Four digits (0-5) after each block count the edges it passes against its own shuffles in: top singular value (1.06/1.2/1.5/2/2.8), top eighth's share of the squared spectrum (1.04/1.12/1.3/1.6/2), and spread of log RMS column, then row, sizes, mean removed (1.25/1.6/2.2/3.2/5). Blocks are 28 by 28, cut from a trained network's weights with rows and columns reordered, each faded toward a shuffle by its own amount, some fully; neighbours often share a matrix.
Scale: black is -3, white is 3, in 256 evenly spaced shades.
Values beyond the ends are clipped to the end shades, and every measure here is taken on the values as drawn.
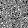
0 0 0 0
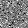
0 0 0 0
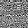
3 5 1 2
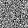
0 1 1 0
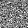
1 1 0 0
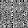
3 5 2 0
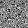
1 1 0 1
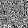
2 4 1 2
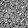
1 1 0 0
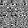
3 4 1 2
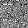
2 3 0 1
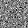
1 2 0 1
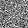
0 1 0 0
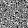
0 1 0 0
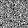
1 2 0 0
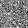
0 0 0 0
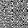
3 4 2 1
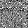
2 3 0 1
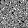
0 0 0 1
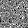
0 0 0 0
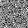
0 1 0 0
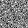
0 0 0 0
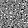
0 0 0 0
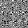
2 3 1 2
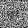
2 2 0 0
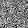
0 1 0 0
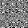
3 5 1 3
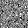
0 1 0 0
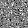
0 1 0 0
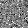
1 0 0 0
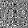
3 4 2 2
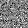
0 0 0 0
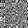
3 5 2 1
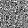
2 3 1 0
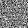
1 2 0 0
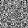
2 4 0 1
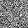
2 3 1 0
